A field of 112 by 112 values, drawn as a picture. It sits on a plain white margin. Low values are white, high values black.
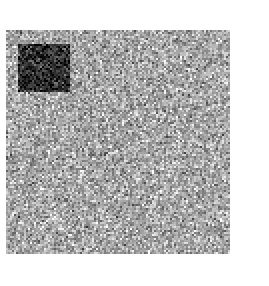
Average level on the scale: 40%. Odd patch: higher, in the top left. Ninth with the highest average: top left. Mirror symmetry: none. Stripes: none.
